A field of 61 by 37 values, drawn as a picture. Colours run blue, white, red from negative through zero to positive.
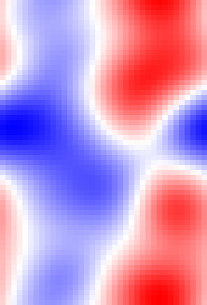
Roughest part: middle right. Average level on the scale: 50%. Grain: smooth. Lone odd cells: none. Ninth with the lowest average: middle left.
